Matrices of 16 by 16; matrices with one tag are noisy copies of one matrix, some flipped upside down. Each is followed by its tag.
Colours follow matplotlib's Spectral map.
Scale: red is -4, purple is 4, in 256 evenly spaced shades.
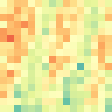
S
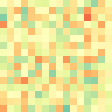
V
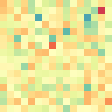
V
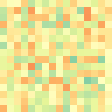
V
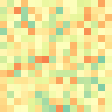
V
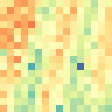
S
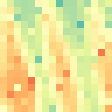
S
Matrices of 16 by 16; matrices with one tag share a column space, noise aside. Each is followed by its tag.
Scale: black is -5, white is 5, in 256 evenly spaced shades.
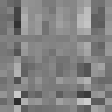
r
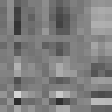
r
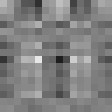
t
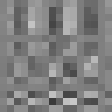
r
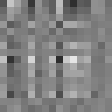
t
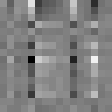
t
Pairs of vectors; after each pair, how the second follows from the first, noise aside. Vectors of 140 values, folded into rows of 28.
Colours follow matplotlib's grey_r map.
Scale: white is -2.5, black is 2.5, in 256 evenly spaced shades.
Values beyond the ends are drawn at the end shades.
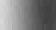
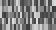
shuffled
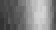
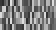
shuffled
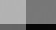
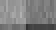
shrunk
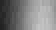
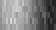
reversed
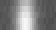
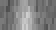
shrunk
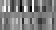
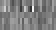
shrunk
